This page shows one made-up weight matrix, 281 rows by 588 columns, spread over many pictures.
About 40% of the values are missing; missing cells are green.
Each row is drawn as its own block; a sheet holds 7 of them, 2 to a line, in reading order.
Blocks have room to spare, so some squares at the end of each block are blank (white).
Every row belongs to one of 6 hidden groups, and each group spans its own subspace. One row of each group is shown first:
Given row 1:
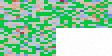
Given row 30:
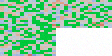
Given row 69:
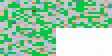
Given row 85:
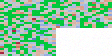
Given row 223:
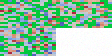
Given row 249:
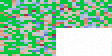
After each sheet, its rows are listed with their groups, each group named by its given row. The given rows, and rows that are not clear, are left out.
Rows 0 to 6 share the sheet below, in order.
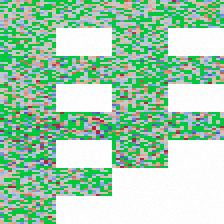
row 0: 1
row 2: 69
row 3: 223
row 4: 1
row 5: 1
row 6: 223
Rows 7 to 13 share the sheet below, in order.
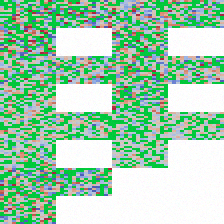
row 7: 223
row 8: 85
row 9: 85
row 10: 85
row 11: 69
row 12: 30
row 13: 223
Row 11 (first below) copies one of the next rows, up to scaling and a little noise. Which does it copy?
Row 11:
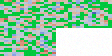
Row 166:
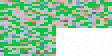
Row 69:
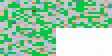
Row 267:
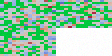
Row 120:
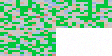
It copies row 166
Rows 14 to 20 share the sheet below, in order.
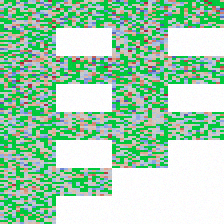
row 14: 223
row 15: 30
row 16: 85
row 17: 85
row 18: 69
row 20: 85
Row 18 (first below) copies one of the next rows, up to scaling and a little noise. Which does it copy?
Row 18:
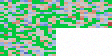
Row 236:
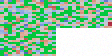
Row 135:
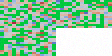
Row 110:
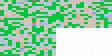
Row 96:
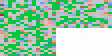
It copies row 236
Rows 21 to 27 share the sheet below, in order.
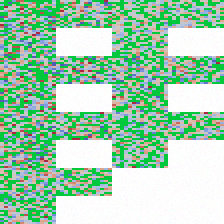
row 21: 1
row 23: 85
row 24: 249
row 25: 30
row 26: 30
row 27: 30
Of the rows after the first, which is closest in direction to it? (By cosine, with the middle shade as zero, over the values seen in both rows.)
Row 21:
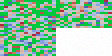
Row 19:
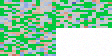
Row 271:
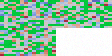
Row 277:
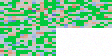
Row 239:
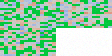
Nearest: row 239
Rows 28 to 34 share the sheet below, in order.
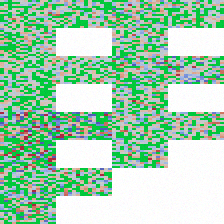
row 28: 223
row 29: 249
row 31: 1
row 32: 223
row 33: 249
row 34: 69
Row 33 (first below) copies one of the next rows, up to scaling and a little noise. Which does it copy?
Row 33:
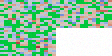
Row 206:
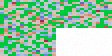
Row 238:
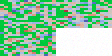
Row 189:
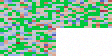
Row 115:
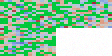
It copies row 189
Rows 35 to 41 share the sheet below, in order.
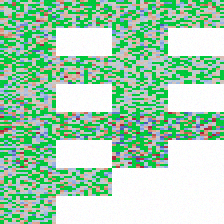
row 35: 249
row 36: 30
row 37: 69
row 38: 249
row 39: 69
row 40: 30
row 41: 223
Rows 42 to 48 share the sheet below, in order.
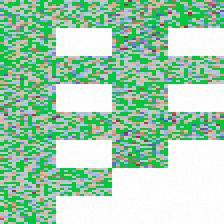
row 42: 249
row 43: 1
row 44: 30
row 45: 249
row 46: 30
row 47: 69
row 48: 69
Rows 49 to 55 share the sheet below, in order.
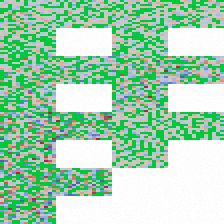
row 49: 85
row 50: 1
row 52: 30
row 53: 223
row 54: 85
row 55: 1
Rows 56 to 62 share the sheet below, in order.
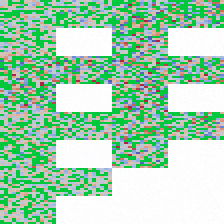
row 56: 1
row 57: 249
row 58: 1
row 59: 69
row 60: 223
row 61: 85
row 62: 223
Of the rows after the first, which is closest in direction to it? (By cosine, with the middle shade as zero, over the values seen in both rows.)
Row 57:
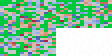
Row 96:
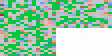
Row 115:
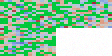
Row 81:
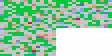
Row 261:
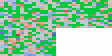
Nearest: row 261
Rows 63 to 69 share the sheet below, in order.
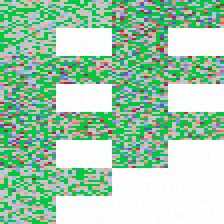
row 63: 223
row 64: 223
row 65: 1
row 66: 223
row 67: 30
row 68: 69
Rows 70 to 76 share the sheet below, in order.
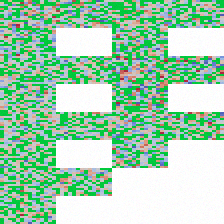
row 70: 85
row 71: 85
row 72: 30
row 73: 30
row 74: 1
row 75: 223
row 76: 249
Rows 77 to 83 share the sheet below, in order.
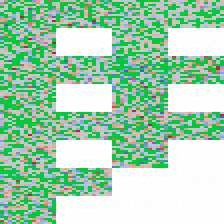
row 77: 85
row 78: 85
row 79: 30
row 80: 30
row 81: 249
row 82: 223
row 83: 30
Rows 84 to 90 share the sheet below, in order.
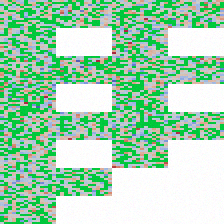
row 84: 1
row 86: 249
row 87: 1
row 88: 69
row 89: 1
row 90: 85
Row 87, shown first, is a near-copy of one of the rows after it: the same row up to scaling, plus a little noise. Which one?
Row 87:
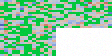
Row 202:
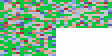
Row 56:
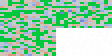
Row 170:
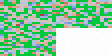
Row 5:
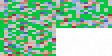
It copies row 202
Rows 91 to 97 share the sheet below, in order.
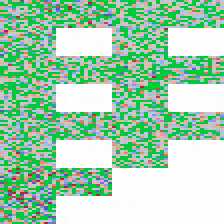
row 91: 1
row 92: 1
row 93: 1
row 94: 249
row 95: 85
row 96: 69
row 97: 249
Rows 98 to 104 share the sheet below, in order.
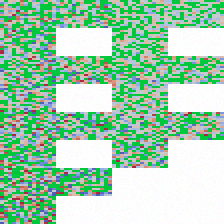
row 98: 85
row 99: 223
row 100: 30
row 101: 85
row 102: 69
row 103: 223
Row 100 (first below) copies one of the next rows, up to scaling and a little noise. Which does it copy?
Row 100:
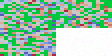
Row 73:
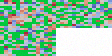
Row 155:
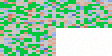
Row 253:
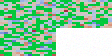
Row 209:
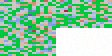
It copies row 253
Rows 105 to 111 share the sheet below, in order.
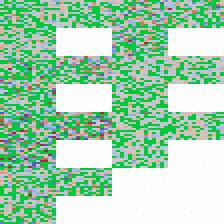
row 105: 85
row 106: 85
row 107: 249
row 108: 1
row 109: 30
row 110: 69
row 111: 30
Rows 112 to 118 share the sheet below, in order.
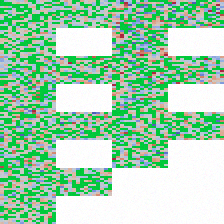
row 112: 223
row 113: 249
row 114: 30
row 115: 249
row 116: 1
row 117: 30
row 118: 223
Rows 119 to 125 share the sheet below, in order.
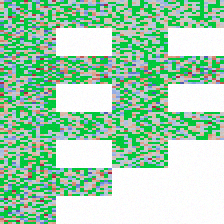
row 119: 85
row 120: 69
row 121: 223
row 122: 69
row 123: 223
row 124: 249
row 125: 69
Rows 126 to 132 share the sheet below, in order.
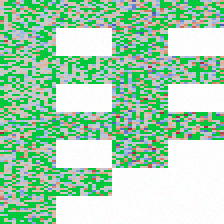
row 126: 30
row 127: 1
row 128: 69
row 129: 85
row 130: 69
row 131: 69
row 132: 85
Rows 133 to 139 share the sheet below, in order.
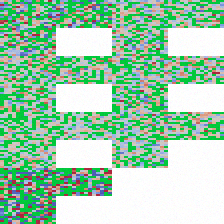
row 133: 85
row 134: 85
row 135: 69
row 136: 223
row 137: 30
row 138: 223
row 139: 30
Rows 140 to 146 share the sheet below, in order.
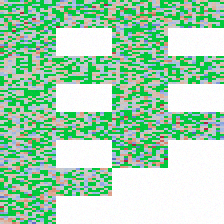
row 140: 85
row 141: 85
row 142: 223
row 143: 223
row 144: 85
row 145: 1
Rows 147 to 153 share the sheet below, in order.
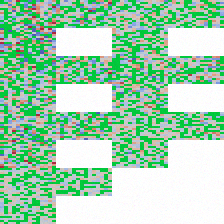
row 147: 223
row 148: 85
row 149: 30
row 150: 249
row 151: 1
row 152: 85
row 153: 223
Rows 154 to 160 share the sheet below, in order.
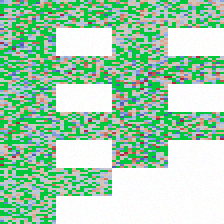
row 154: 1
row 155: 30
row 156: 223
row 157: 69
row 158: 85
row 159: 30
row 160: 85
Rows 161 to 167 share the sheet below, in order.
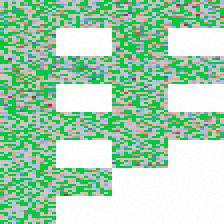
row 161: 249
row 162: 30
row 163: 223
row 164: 1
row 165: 69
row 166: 69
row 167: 249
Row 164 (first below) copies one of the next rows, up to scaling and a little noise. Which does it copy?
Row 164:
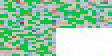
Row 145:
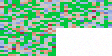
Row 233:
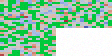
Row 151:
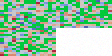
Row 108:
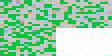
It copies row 108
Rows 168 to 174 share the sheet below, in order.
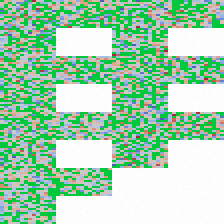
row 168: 69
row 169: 1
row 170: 1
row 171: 85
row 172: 85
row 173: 69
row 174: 223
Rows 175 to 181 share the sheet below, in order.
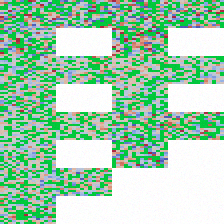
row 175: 85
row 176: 1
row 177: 30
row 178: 85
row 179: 223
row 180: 223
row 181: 249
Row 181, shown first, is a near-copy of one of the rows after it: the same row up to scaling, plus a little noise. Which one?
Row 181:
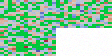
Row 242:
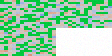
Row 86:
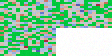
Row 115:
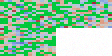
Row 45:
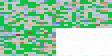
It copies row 86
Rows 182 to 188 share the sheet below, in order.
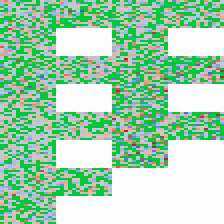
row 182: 1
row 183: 1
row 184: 249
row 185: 249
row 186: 249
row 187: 1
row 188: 223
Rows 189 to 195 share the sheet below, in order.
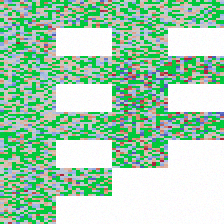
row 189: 249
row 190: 249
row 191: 1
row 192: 69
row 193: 249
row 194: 223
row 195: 85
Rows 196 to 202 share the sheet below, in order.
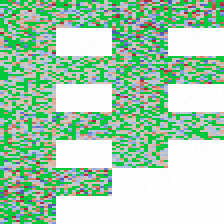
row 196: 30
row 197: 69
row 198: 85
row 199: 223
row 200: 30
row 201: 249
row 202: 1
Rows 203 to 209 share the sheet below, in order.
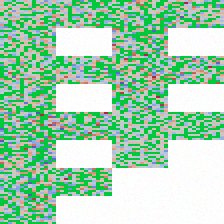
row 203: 249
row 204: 223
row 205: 30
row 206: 249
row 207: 223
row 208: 85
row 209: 30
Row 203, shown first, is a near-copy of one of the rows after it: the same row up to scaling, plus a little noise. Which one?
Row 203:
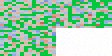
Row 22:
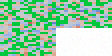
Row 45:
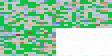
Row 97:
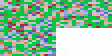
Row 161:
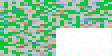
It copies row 45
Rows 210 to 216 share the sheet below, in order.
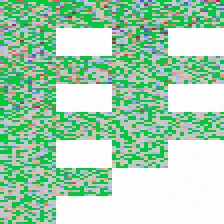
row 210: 223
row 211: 223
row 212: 69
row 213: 30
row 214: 249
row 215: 249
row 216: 30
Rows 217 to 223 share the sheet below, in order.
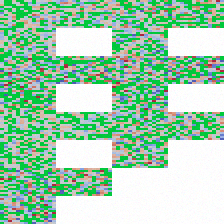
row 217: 85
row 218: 223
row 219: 30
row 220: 249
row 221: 85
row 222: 69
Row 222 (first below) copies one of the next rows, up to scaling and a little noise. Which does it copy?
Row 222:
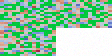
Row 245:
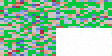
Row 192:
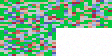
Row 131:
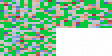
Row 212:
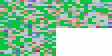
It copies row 212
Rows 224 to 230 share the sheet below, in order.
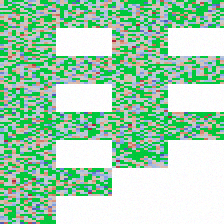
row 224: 223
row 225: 249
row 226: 85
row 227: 69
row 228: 69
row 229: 30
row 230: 30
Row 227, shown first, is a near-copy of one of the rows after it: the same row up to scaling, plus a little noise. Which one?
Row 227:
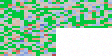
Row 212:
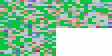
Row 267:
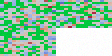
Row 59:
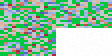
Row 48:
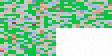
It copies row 59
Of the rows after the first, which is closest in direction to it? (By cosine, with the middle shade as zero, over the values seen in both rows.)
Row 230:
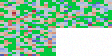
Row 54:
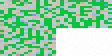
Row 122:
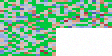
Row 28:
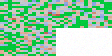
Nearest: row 28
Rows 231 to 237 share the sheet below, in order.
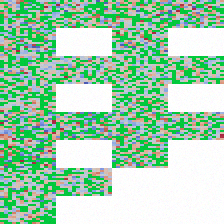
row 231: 30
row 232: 69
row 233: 1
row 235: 69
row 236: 69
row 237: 30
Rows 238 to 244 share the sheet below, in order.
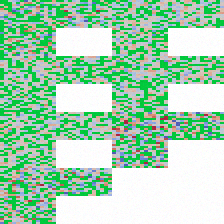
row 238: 249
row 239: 1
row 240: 85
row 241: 30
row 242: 249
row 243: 249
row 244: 69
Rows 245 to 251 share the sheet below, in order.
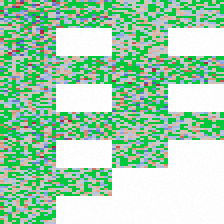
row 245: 69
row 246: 249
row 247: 69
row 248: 1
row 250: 85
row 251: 223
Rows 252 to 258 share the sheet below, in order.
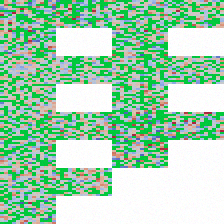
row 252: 30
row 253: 30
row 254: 85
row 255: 223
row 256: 223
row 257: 1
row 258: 223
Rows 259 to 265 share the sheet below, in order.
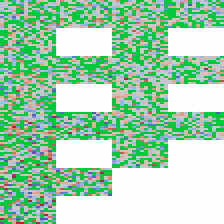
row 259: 85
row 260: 30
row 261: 249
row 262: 69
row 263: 30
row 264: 223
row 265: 69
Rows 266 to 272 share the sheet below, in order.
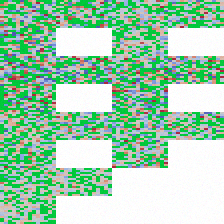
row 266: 69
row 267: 69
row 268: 69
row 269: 249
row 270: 30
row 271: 1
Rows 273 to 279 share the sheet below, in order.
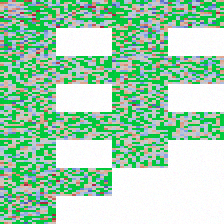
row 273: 85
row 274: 69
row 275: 1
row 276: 69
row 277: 69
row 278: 85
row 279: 1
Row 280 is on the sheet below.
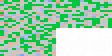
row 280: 69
